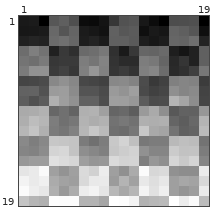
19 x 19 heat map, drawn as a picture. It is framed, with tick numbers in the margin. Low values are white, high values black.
Lone odd cells: none. Slope: up to the top. Grain: checkered.
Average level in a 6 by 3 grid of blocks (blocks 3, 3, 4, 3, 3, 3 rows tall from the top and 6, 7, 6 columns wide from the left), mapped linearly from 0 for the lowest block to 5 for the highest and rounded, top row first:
555
444
333
222
111
000
